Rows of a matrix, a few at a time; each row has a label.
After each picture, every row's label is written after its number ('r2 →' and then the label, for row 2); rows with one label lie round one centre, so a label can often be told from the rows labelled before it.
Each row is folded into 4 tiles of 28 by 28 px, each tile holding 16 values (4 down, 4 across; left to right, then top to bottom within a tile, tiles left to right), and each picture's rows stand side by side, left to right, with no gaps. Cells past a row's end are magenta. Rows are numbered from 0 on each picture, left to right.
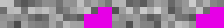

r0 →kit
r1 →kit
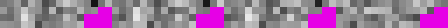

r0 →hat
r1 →hat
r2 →hat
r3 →kit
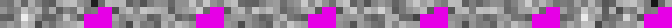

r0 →hat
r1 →kit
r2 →kit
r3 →kit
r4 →kit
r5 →hat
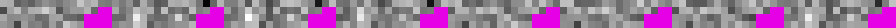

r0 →kit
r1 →hat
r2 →hat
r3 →hat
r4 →kit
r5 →kit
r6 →kit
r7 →hat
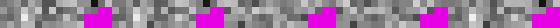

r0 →hat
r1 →hat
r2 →kit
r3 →kit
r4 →hat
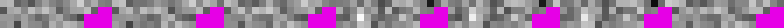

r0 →kit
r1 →kit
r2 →kit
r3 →hat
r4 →hat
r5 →hat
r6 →kit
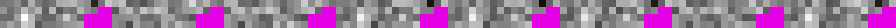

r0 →hat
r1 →kit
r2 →kit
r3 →hat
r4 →hat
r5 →hat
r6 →kit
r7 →hat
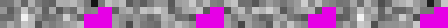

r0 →hat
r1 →kit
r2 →kit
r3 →hat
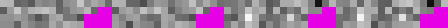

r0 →kit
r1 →kit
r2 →hat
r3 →hat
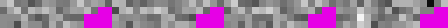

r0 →kit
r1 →kit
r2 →kit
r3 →hat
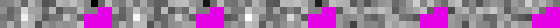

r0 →hat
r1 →hat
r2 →hat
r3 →kit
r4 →kit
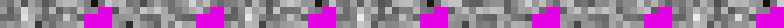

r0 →hat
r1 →kit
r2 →hat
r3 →hat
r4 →kit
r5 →kit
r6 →hat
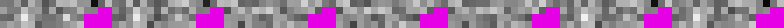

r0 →hat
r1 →hat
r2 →kit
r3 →kit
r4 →kit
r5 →hat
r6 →hat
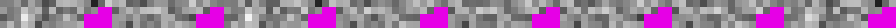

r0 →hat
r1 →kit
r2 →hat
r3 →kit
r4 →kit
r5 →kit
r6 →kit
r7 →hat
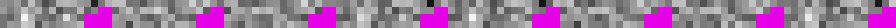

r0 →hat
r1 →kit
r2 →kit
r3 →hat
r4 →hat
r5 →kit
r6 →kit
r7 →hat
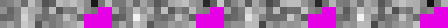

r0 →hat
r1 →hat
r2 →hat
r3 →hat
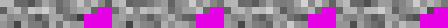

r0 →kit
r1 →kit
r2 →kit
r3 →kit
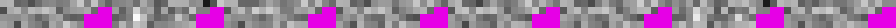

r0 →kit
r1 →hat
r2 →kit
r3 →kit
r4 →kit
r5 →kit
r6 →hat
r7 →kit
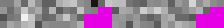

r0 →hat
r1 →kit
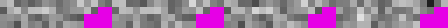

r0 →kit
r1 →kit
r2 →kit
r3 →hat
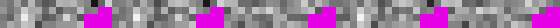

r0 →hat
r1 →hat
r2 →kit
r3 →hat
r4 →kit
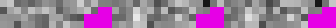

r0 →kit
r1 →hat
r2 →hat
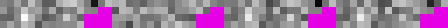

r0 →hat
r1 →kit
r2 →hat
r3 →hat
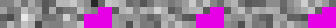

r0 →hat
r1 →kit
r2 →kit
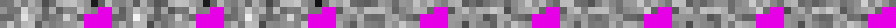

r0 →hat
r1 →hat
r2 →hat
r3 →kit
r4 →kit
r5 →kit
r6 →kit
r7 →kit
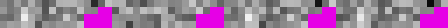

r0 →hat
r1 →kit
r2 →hat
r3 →hat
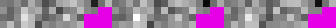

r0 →hat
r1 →hat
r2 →hat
